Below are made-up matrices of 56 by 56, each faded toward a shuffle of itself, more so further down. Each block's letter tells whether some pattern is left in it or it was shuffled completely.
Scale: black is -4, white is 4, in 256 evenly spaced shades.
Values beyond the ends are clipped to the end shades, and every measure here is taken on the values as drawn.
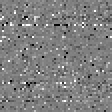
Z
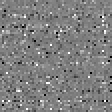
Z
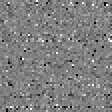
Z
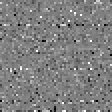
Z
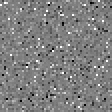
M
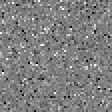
M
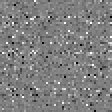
Z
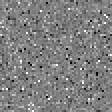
M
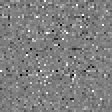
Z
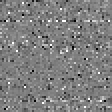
Z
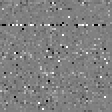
Z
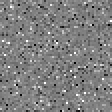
M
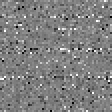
Z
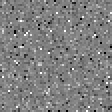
M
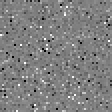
M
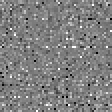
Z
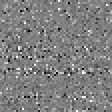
Z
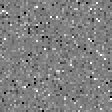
M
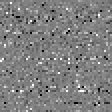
Z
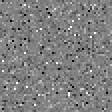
M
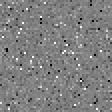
M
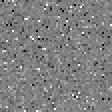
M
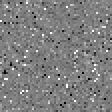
M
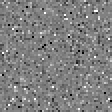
M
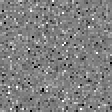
M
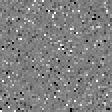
M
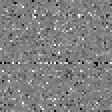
Z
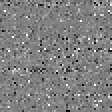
Z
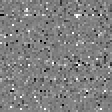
Z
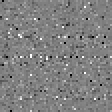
Z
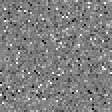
M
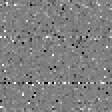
Z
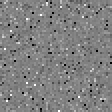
M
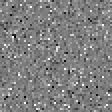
M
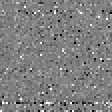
Z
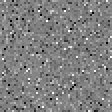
M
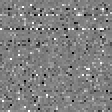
Z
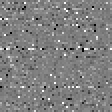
Z
